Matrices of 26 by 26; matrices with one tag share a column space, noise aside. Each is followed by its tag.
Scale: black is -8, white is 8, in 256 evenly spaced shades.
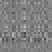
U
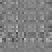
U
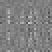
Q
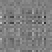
Q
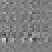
U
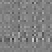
U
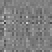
Q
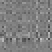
U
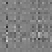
U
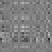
U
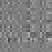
U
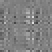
Q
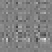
U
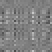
Q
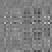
Q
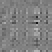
Q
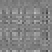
Q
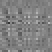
Q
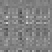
Q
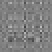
U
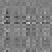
Q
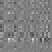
U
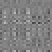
Q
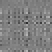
Q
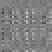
Q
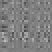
U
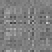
Q
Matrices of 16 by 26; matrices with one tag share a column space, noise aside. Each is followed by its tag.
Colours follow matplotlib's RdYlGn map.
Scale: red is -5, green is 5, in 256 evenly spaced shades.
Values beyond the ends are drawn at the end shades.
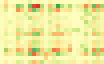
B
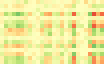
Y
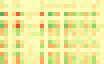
Y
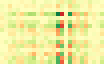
Y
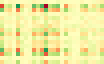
B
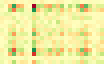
B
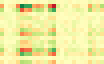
B
